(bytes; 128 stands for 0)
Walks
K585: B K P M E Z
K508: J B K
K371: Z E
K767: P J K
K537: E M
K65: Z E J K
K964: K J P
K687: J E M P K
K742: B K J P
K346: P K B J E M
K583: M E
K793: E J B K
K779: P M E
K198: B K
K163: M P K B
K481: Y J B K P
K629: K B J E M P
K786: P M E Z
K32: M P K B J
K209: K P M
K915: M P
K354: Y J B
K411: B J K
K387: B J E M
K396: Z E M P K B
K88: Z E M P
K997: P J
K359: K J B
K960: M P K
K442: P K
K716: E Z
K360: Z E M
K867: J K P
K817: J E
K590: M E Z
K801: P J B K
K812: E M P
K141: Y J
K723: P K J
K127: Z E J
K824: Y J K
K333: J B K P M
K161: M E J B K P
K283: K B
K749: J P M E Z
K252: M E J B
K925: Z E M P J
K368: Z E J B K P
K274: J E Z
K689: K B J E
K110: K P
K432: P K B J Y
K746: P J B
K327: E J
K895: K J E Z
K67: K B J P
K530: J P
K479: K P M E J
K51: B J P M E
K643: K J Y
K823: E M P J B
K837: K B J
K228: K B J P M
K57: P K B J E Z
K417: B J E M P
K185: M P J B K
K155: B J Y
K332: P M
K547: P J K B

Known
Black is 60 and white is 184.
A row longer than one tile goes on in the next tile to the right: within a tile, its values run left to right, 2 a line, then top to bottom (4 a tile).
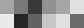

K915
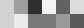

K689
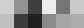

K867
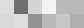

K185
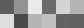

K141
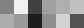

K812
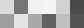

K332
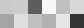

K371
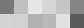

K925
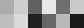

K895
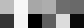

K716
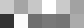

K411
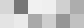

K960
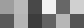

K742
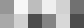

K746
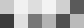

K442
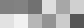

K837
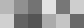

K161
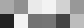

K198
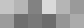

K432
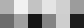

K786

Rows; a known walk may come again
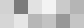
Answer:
K960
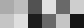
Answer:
K895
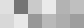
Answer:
K185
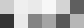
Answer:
K442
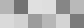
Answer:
K32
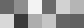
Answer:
K141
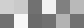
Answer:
K51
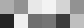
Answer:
K198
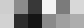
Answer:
K867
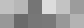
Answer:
K432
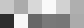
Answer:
K411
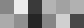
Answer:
K812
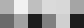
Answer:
K786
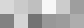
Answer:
K801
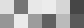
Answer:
K332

